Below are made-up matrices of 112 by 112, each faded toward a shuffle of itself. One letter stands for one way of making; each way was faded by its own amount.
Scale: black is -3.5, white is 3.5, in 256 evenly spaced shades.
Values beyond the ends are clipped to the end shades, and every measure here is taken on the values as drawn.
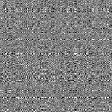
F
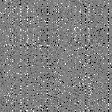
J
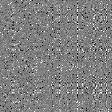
J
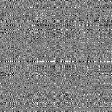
F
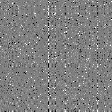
J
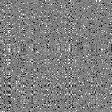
J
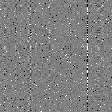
J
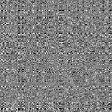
F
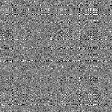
F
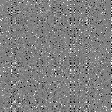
J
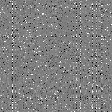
J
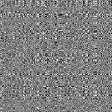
F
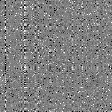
J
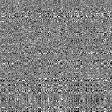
F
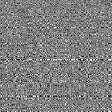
F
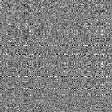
F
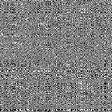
F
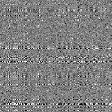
F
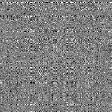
F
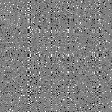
J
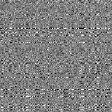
F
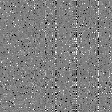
J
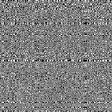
F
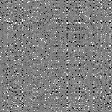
J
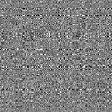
F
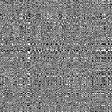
F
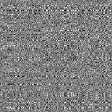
F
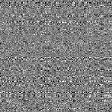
F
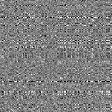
F
